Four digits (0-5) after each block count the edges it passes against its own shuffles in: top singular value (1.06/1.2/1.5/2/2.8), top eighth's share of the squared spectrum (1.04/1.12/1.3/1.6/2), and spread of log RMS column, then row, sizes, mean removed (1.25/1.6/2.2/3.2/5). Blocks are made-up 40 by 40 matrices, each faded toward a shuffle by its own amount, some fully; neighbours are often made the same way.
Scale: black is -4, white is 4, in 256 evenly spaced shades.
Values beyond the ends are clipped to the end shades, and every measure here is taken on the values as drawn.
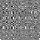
4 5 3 2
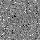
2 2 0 0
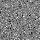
2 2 0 0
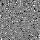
3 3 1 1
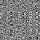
4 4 2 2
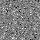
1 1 0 0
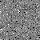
1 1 0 0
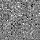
3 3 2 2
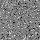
0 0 0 0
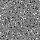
1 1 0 0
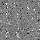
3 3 1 0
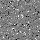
0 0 0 0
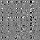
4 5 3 2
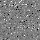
1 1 0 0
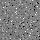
0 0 0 0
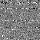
1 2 0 2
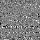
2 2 0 2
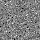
0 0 0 0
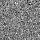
0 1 0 0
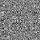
3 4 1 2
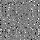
3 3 1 0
